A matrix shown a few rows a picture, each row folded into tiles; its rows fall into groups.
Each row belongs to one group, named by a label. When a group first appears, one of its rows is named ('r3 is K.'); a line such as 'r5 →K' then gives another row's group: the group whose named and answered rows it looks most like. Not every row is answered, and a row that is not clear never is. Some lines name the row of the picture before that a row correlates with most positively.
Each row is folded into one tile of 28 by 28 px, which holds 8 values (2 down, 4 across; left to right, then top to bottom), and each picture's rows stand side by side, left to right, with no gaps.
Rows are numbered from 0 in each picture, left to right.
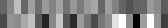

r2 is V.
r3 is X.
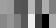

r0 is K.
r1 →V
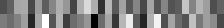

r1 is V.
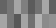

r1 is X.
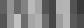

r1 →K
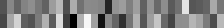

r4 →X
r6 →X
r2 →V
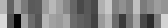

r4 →X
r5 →X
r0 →V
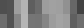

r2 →K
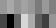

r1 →V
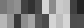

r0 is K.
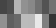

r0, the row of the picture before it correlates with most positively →1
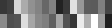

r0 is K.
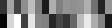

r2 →X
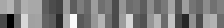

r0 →X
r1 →K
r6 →V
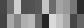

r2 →K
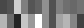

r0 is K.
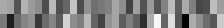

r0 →X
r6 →V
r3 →V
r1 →X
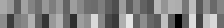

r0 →X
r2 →V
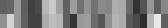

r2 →V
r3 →V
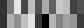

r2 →K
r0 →X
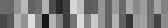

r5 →V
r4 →V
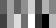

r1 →V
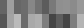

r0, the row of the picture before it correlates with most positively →0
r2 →X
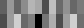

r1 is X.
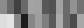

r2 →V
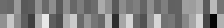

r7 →V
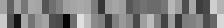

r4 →K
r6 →X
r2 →X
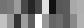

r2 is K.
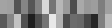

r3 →X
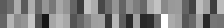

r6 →K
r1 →V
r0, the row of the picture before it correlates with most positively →1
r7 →X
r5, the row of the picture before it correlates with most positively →1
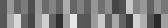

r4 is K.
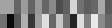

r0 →X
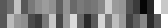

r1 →X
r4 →K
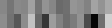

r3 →X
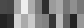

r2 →V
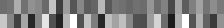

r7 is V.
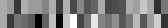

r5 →K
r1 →X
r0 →X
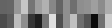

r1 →X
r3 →X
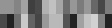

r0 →X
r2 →V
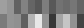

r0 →K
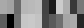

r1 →K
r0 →X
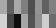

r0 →V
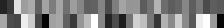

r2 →V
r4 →X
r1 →V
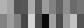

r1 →V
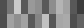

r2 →K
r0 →X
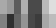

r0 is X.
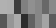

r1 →K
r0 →K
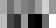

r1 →X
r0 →V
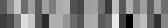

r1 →V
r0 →X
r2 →K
